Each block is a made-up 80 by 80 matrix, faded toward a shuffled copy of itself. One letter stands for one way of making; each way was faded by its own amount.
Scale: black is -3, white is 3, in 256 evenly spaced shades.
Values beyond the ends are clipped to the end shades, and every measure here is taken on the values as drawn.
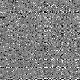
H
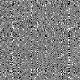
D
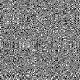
H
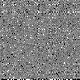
H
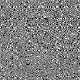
H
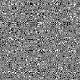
H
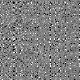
D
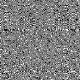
H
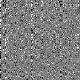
D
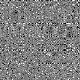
H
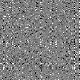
D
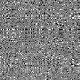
H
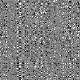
D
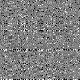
H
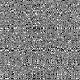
H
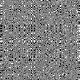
D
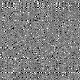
H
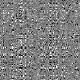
D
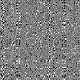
D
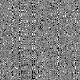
D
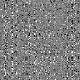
D
